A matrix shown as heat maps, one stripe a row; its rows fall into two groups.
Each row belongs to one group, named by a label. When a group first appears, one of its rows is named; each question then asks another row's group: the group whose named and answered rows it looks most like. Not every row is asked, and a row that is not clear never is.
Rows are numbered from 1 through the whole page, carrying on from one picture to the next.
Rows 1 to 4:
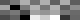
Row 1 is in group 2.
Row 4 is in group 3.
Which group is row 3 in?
3
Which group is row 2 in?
3
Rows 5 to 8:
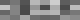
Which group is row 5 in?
3
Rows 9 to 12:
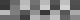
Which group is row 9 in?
2
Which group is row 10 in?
2
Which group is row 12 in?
3
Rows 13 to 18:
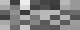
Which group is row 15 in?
3
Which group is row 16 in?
2
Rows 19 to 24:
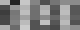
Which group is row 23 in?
2
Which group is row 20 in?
2
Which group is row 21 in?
2
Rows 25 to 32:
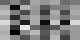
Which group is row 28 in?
3
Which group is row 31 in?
3
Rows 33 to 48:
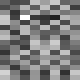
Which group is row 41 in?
3
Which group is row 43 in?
2
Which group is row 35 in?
3
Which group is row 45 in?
2
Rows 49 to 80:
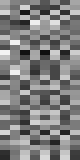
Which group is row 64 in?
2
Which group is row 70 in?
2
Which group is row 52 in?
2
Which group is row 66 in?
3
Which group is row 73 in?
3
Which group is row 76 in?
2
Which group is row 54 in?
3
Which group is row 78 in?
2
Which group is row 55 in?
2
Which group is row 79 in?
2
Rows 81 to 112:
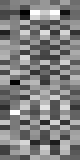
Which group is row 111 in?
2
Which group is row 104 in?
2
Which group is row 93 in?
2
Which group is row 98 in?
3
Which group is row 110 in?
2
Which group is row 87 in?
2
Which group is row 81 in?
2
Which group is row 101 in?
2
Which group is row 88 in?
2
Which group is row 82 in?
3
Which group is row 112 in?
3
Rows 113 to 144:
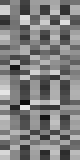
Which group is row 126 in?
3
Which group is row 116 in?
2
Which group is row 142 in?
3
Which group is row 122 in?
2
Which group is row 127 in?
3
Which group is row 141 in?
2
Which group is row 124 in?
3
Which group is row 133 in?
3
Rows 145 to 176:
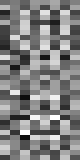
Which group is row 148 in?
2
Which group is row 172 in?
3
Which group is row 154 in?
2
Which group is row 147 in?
2
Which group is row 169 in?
2
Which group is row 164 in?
3
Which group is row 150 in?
2
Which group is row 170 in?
2
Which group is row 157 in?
3
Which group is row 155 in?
3
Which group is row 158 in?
3
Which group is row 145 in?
3
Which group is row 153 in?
2
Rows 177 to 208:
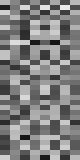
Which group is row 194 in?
2
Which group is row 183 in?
3
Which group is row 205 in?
2
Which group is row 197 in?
2
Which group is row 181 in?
3
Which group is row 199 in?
3
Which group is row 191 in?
3
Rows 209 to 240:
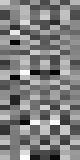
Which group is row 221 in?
2
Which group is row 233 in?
3
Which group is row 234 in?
2
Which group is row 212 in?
2
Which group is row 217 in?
3
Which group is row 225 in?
3
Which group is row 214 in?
3
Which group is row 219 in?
3
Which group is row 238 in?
2
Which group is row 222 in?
2
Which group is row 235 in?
2
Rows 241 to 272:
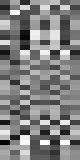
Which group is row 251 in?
2
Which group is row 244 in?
3
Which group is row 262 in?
3
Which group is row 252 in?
2
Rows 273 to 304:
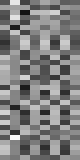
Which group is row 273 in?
3
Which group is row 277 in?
3
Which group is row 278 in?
3
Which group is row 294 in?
3
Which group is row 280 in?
2
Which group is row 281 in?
2
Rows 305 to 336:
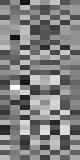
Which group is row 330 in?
2
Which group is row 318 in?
3
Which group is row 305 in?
3
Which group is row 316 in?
3
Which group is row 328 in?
3
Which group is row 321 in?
3
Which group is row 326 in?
3
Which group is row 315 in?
2
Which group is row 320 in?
3
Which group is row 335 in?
2
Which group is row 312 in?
3
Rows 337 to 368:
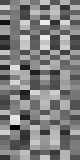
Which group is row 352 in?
2
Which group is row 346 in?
2
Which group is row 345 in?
2
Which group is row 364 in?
3
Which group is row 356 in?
3
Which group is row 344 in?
2
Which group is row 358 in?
2
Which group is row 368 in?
2
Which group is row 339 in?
3
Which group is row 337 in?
2
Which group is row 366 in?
3
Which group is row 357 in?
2
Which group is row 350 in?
3
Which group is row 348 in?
2
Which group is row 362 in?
3
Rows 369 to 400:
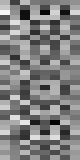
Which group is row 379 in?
2
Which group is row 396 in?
3
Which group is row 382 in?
3
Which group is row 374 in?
2
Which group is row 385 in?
3
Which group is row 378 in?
2
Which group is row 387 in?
3
